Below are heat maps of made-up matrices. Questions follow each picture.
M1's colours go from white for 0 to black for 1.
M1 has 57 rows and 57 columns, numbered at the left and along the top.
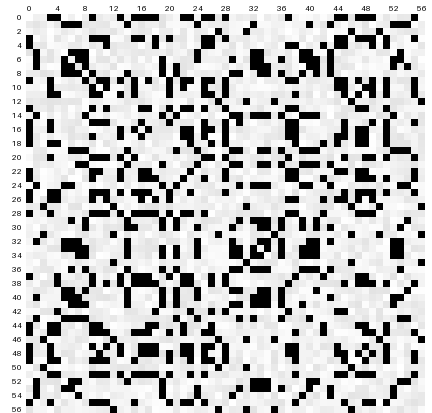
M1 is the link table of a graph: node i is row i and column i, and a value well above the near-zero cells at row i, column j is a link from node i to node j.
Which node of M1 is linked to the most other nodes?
node 9
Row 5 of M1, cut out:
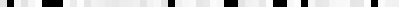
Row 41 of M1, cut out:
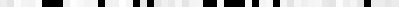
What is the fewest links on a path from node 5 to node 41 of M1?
2
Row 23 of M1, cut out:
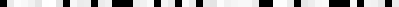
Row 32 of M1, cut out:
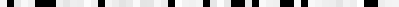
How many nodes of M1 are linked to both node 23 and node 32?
0
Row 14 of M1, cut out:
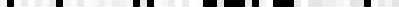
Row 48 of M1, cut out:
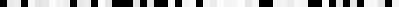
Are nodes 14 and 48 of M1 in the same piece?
yes
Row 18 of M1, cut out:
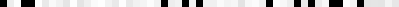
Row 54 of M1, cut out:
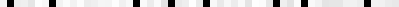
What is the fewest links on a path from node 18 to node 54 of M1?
5
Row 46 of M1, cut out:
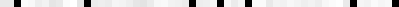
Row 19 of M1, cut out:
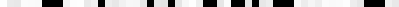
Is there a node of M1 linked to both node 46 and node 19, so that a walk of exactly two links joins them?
no
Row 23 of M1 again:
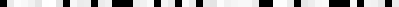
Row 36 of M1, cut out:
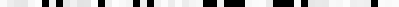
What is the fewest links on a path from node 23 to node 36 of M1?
3
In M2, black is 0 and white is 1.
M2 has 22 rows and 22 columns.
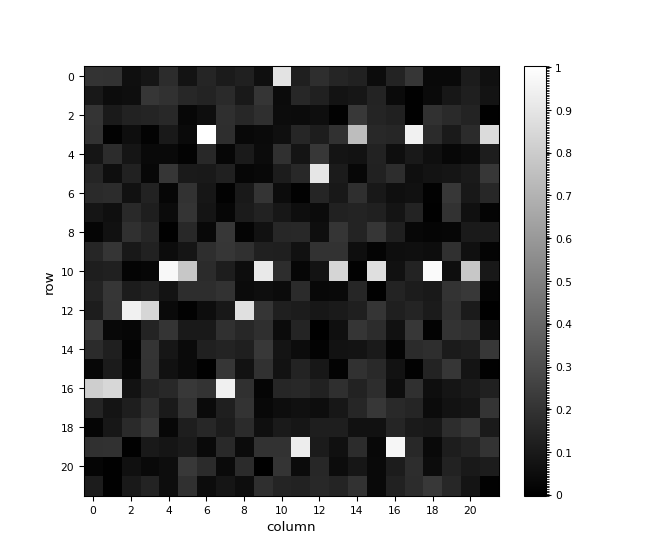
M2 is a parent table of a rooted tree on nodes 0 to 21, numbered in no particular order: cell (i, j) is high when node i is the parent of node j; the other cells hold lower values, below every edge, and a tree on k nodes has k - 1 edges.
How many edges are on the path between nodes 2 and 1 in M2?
6
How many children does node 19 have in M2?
2
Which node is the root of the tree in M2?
19
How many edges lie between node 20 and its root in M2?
4
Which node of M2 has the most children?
10
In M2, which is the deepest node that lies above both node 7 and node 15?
16
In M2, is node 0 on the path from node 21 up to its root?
yes
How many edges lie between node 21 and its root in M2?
7
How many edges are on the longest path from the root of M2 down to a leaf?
7
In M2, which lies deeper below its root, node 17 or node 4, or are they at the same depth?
node 17
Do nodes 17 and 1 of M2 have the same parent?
no
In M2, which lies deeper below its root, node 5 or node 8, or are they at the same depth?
node 8
